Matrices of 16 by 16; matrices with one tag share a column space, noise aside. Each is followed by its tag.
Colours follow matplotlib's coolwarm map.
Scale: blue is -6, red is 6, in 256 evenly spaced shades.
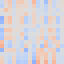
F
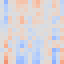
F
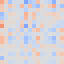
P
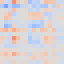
P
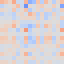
P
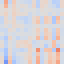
F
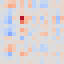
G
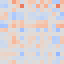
P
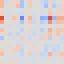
G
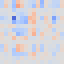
G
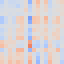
F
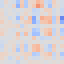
G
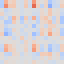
G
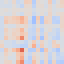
F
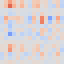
G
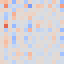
P
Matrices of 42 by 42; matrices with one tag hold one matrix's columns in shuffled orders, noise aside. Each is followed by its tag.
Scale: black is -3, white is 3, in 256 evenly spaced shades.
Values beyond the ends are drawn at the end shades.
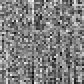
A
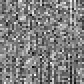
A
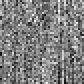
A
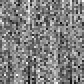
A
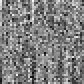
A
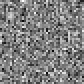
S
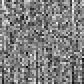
A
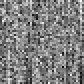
A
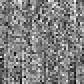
A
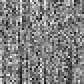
A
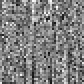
A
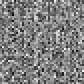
S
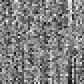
A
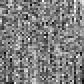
A
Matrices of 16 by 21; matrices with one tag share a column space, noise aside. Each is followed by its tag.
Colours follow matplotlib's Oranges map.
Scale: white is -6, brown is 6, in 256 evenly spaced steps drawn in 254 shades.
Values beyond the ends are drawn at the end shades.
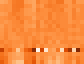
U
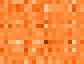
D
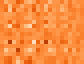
D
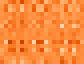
D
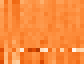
U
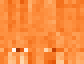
U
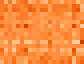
D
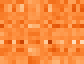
D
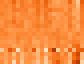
U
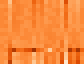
U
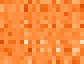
D
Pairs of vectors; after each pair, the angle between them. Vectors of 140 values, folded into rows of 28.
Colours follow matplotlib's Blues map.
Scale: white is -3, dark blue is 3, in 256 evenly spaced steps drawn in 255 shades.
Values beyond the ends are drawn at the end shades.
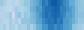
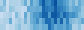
nearly parallel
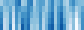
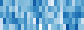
partly opposed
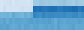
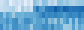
nearly parallel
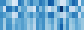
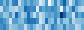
partly opposed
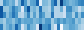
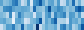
partly opposed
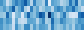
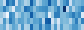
partly opposed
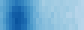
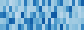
orthogonal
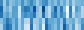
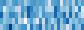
partly aligned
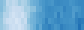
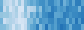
nearly parallel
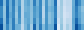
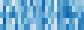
partly opposed
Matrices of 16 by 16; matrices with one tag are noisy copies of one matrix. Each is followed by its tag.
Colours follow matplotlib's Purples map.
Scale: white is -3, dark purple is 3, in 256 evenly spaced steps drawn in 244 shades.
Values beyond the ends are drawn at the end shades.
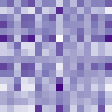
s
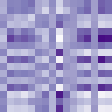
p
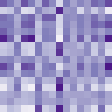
s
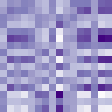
p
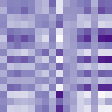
p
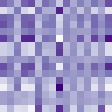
s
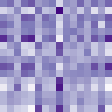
s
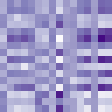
p
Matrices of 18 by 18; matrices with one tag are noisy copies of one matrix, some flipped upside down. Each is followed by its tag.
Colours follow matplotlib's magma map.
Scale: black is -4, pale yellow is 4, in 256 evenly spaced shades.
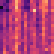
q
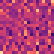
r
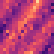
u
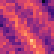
u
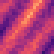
u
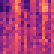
q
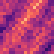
u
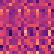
r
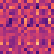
r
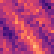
u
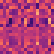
r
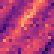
u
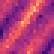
u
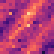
u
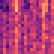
q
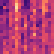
q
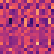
r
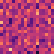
r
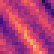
u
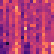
q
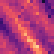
u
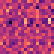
r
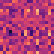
r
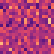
r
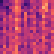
q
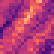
u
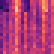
q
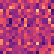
r
